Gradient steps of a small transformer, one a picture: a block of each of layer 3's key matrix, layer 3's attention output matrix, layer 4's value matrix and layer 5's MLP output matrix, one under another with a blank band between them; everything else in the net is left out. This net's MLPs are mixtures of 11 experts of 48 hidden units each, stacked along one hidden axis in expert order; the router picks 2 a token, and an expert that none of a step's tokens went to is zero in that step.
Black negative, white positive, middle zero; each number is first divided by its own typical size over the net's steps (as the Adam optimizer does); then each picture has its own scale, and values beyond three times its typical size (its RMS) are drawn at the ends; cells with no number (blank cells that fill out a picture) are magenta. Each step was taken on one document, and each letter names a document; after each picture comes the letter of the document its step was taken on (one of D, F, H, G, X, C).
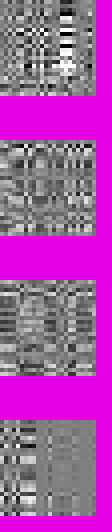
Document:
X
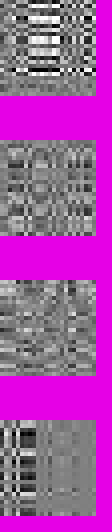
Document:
X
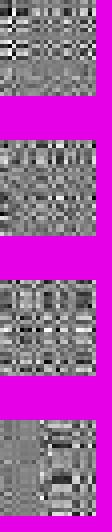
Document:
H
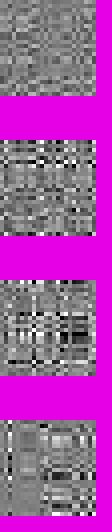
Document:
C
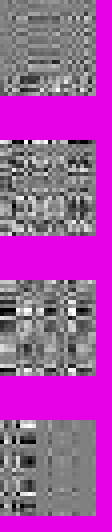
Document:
X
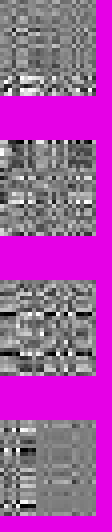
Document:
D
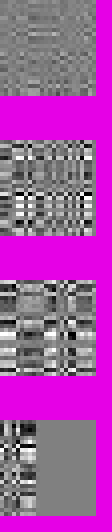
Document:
X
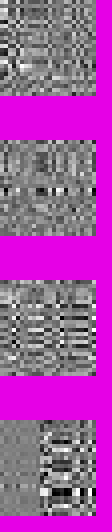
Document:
H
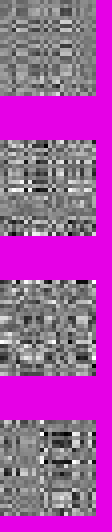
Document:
D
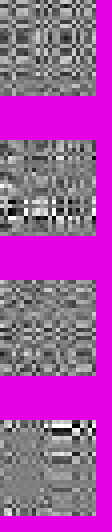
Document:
H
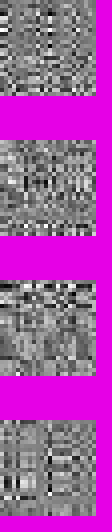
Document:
D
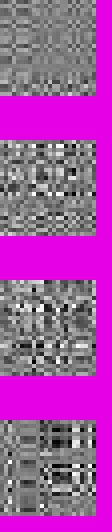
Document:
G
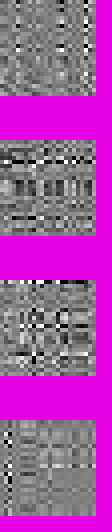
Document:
C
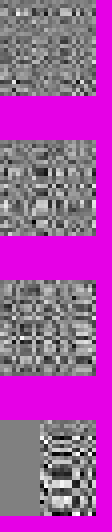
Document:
H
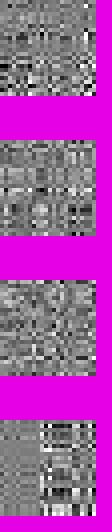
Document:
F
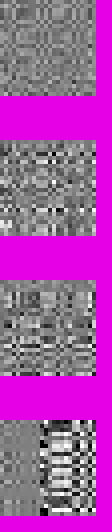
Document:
H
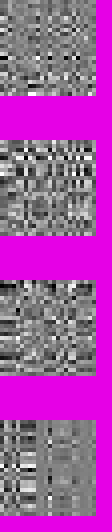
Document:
X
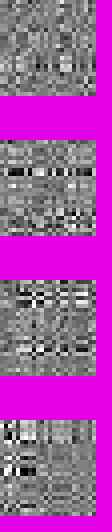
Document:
G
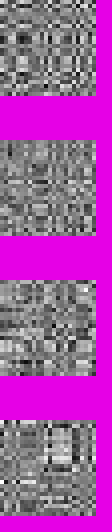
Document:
D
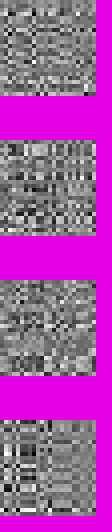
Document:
D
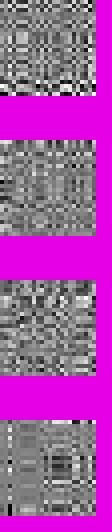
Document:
G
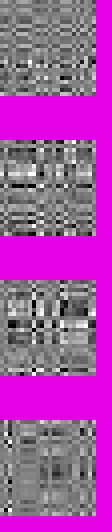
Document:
C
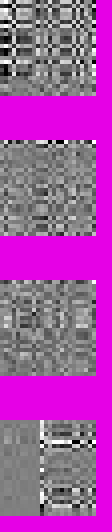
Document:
H
